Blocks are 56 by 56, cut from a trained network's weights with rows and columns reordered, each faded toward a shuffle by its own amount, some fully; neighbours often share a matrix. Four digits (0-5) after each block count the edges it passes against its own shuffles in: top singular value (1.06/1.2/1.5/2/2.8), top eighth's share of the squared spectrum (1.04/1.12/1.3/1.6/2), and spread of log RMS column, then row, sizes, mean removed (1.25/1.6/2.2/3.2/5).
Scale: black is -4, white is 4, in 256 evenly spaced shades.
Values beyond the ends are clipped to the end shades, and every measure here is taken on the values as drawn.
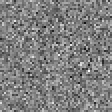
0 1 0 0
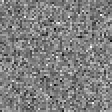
0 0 0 0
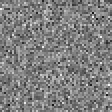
0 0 0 0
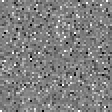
1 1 0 0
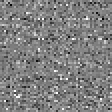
3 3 0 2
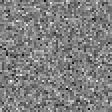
0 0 0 0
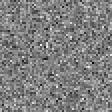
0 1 0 0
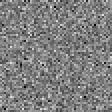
3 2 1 1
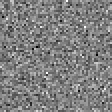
0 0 0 0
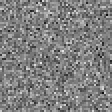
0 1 0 0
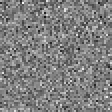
0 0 0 0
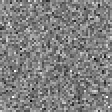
0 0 0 0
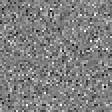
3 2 0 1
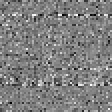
3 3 0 3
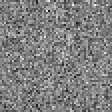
1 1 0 0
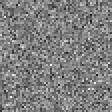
1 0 0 0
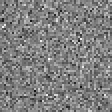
2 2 0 0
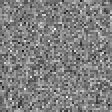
1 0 0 0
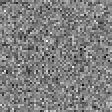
2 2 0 1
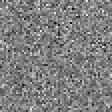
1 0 0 0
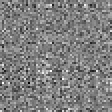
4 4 1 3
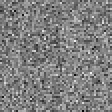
3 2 0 1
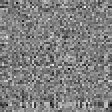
4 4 1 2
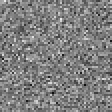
2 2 0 1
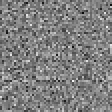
3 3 1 2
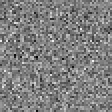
3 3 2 1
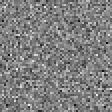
1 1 0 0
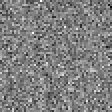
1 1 0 0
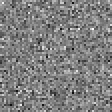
2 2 1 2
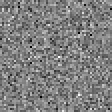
1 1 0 0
